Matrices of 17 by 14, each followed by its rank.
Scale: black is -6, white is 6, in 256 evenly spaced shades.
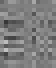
two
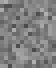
full rank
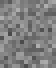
full rank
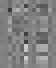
two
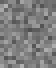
full rank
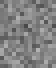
full rank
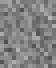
full rank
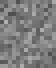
full rank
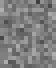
full rank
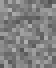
full rank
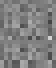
two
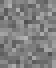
full rank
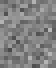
full rank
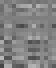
two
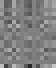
two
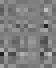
two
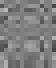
two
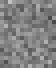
full rank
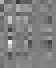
two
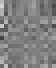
two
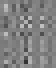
two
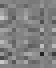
two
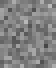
full rank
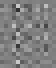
two
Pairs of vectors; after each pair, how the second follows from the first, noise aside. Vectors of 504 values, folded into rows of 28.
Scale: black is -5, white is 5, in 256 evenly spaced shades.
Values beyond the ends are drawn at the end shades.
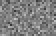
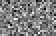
scaled up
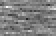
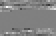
partly zeroed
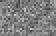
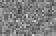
wrapped around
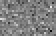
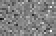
sign-scrambled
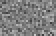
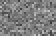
sign-scrambled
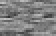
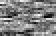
scaled up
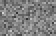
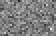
wrapped around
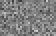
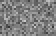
wrapped around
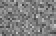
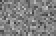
wrapped around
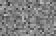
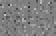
partly zeroed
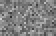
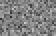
sign-scrambled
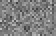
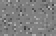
partly zeroed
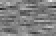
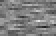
wrapped around
